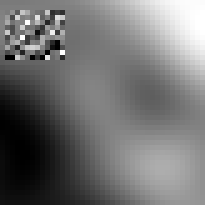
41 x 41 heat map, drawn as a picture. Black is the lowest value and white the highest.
Roughest part: top left. Histogram: bell-shaped. Ninth with the lowest average: bottom left. Odd patch: rougher, in the top left. Stripes: none. Ninth with the highest average: top right. Slope: up to the top right.
